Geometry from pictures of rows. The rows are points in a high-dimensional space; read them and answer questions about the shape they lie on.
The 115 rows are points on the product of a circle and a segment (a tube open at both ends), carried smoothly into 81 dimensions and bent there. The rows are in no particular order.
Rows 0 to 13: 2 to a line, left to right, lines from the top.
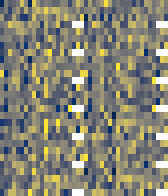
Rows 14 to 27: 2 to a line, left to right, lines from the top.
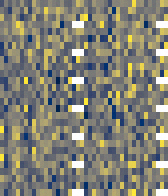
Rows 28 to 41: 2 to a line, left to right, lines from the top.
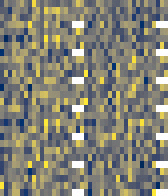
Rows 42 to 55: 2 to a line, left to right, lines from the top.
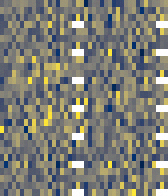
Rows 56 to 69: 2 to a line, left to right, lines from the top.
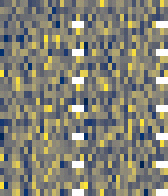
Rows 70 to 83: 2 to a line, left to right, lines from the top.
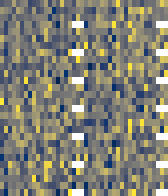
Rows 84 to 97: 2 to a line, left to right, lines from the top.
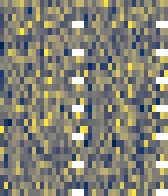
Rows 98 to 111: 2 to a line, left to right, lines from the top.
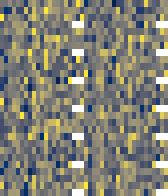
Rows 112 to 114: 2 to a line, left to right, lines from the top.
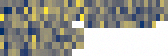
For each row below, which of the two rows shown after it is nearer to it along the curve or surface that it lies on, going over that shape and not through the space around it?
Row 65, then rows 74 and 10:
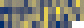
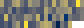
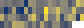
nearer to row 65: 10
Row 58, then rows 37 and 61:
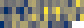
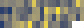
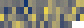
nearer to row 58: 61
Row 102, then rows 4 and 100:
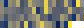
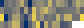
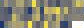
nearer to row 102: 4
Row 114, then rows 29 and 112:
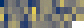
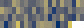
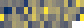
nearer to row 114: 29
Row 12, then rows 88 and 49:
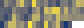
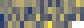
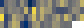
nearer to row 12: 88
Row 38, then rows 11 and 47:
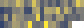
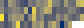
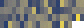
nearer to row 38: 47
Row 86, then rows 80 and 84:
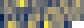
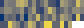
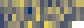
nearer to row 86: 84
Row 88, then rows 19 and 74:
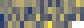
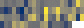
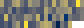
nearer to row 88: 74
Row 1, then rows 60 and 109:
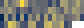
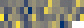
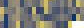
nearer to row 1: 109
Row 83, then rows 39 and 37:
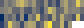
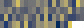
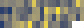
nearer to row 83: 39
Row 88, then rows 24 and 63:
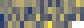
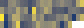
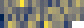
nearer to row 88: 63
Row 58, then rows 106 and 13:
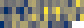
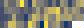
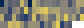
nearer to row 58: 13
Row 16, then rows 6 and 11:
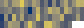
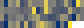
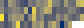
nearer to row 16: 6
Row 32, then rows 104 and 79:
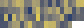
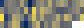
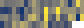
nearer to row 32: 79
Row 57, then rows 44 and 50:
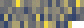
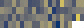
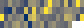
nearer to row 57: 44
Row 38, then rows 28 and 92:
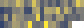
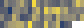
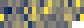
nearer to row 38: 28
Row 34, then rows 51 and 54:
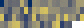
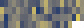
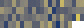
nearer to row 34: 51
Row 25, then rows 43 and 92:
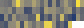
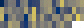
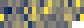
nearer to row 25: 43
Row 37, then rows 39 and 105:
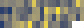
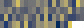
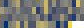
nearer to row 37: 39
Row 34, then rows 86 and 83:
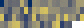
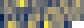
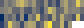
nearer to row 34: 86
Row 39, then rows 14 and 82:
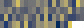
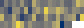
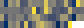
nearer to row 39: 82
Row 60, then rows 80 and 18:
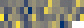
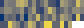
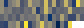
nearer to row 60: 18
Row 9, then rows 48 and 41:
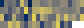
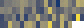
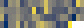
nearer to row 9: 41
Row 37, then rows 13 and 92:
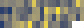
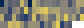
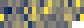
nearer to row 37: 13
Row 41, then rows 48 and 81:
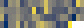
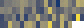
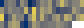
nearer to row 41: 81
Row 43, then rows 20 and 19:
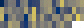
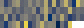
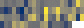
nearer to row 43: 20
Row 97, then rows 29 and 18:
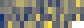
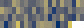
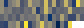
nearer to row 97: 29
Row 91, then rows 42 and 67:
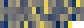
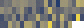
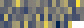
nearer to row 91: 67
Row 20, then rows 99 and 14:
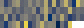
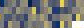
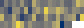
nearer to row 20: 99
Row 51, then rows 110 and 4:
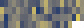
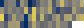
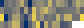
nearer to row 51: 110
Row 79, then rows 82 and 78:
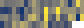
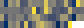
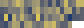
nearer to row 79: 78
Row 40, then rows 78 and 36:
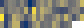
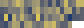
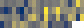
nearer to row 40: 36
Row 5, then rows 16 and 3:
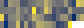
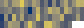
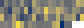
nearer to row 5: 3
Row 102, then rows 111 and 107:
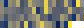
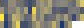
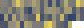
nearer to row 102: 111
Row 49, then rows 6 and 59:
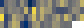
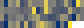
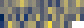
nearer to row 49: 6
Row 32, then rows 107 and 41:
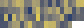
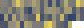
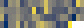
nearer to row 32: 107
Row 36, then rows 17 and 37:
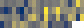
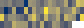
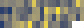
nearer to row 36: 17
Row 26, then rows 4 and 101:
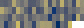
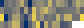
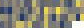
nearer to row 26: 4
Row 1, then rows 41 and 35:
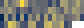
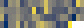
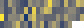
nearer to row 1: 41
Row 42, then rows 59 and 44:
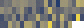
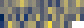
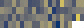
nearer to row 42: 44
